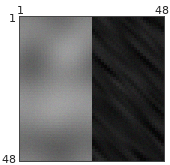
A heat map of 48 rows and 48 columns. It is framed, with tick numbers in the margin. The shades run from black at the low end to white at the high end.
The table splits into one row of 2 panels. Panel 1,1: middling, smooth. Panel 1,2: very low, slanting down to the right, faint in contrast.
